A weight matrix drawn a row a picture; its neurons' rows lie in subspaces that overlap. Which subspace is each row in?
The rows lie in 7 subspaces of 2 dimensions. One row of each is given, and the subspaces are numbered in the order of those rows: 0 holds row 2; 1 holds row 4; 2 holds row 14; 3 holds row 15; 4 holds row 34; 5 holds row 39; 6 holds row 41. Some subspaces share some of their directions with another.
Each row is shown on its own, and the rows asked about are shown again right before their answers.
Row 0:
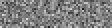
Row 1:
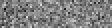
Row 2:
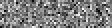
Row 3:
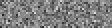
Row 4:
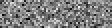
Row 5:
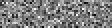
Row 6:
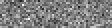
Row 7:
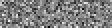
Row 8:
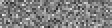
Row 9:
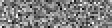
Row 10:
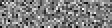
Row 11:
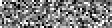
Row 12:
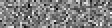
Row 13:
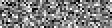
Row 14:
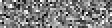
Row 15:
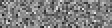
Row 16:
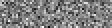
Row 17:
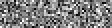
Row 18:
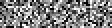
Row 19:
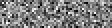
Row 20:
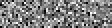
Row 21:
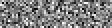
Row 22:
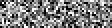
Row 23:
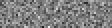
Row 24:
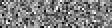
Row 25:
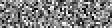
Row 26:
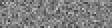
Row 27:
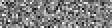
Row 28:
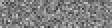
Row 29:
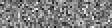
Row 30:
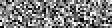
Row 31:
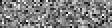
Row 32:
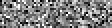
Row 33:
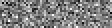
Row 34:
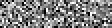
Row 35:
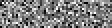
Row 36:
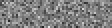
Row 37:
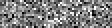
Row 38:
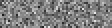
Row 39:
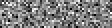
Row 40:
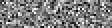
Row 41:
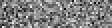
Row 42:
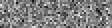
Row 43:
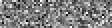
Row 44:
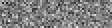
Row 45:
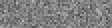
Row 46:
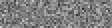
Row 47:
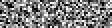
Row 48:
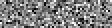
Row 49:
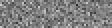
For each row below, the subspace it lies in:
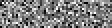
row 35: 4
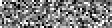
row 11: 2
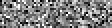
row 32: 2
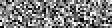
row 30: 4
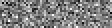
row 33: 5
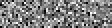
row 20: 4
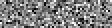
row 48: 4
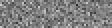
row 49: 4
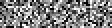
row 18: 5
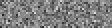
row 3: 3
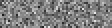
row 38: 3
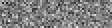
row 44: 5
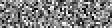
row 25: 1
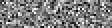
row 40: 4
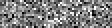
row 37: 3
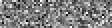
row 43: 2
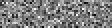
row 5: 3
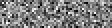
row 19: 6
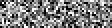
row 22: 6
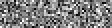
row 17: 0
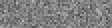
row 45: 0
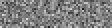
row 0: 0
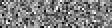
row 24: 3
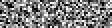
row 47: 2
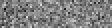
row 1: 6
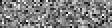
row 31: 2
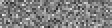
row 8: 1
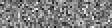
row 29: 1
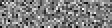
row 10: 4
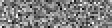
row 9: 6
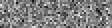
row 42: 0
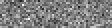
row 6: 1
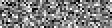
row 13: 5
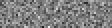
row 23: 5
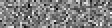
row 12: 5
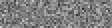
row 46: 0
